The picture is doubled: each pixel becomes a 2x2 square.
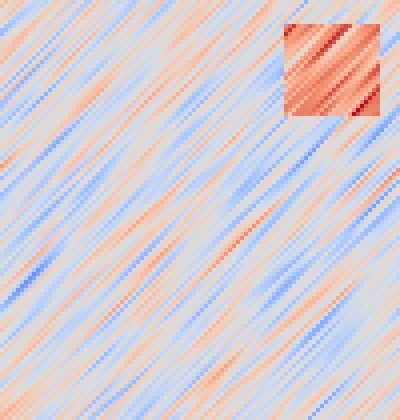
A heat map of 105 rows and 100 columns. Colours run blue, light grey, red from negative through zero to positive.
Odd patch: higher, in the top right. Ninth with the highest average: top right. Grain: diagonal, up to the right. Mirror symmetry: none.
